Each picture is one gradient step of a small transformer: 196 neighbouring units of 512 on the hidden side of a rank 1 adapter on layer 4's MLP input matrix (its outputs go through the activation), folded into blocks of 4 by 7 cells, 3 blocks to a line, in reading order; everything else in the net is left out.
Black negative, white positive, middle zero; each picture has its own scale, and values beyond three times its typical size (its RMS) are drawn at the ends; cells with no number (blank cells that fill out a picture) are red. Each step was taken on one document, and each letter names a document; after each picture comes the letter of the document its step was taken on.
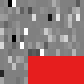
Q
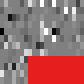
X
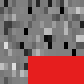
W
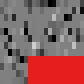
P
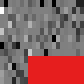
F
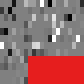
P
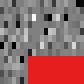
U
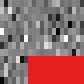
U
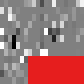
X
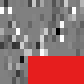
X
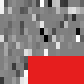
W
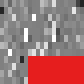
U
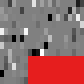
Q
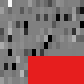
W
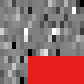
U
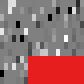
Q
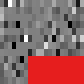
U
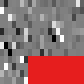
F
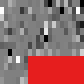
W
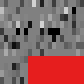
X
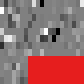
X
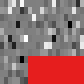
U
